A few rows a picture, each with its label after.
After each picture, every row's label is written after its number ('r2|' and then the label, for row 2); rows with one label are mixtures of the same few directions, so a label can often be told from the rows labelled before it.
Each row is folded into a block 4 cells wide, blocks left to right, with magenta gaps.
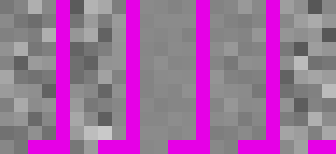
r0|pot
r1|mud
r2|pot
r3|pot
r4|pot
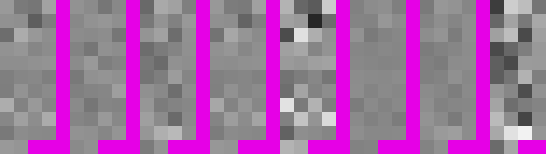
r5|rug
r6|pot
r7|mud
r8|rug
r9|rug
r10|rug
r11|mud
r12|mud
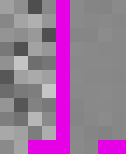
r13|pot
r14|mud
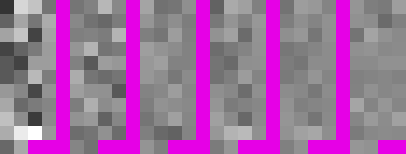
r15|mud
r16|pot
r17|mud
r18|mud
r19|mud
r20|rug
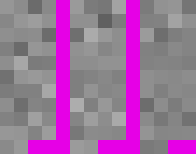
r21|pot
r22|rug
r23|rug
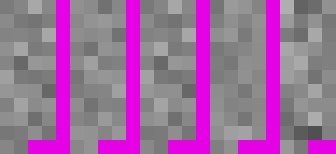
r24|pot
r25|pot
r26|pot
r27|mud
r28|mud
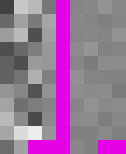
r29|mud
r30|pot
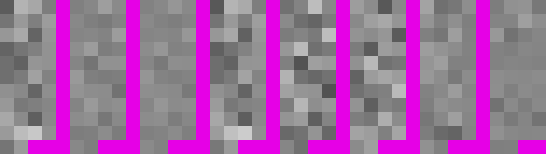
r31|mud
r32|pot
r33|pot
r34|mud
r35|pot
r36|pot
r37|mud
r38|rug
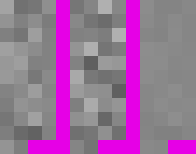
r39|mud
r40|pot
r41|mud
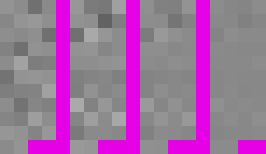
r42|pot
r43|rug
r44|rug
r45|rug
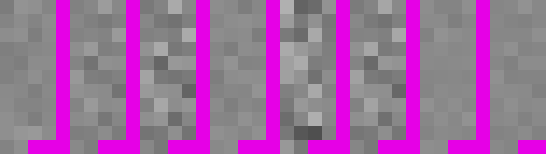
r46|mud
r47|pot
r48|pot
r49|pot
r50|mud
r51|pot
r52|rug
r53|pot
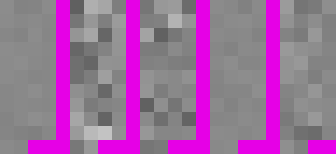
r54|mud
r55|mud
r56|rug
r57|pot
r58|mud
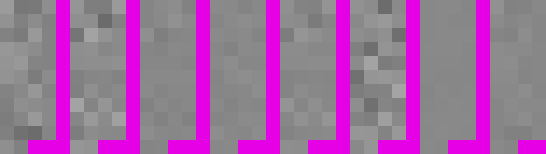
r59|mud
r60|rug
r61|rug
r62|pot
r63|rug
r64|pot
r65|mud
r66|mud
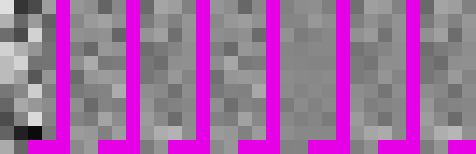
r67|mud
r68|pot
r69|mud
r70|pot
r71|rug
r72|mud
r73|mud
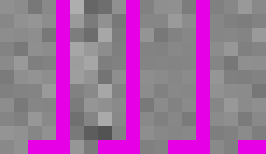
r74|pot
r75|mud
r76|rug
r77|pot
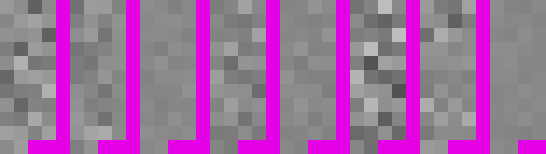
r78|pot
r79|mud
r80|pot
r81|pot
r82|pot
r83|pot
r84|rug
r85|mud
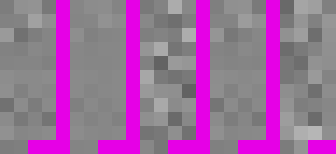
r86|rug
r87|rug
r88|pot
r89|rug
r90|mud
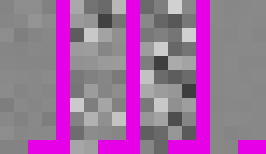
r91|rug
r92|rug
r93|pot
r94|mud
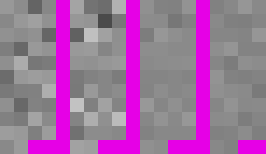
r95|pot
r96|rug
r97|rug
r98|pot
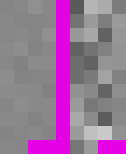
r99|pot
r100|mud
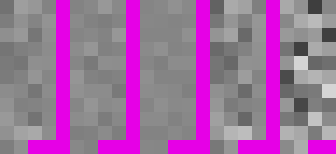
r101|mud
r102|pot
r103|pot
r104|mud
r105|pot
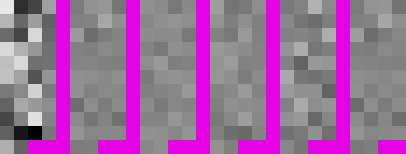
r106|mud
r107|rug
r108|pot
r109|mud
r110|pot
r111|rug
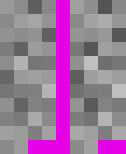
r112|pot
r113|pot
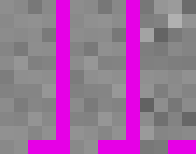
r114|pot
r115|pot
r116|rug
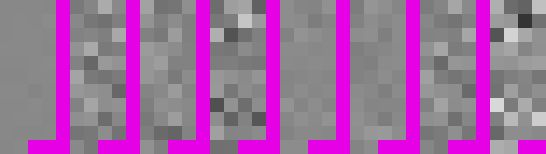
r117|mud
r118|pot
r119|mud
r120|rug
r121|rug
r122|mud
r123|pot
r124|rug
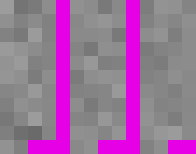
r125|mud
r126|pot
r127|mud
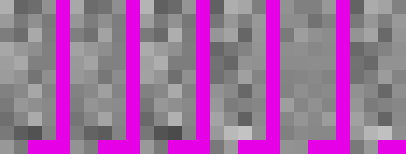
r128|mud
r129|mud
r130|mud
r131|mud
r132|rug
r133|mud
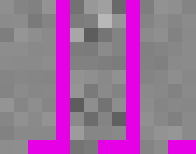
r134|rug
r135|rug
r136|mud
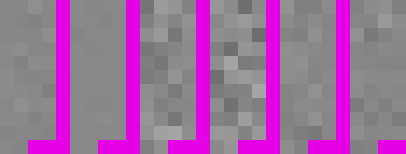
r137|pot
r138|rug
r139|mud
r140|pot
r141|mud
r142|rug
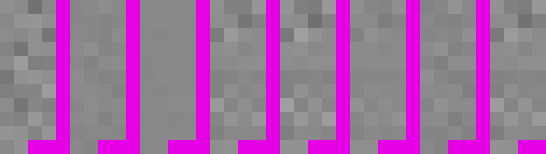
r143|pot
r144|pot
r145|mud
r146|rug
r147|rug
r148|rug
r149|pot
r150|rug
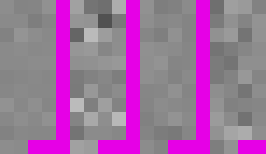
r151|rug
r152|rug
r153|mud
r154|mud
